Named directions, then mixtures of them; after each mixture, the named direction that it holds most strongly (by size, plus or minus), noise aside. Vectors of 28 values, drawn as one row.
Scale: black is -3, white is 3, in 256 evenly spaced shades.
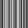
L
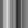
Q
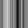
Q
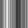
Q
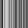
L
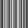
L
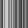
L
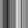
Q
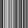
L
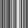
L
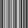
L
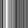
Q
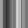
Q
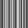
L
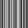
L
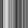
Q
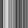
Q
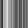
Q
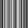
L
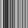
L
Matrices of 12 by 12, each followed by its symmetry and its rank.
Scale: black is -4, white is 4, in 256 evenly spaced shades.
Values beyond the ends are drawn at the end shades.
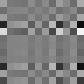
neither, rank one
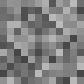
antisymmetric, full rank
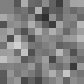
antisymmetric, full rank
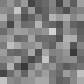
neither, full rank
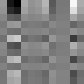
neither, rank one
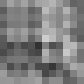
antisymmetric, rank two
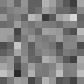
antisymmetric, rank two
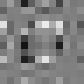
antisymmetric, rank two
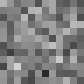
neither, full rank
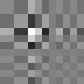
symmetric, rank one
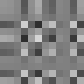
symmetric, rank one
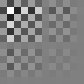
symmetric, rank one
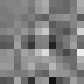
antisymmetric, rank two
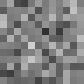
antisymmetric, full rank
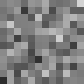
antisymmetric, full rank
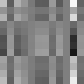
neither, rank one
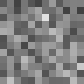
neither, full rank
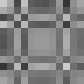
symmetric, rank one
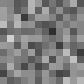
neither, full rank
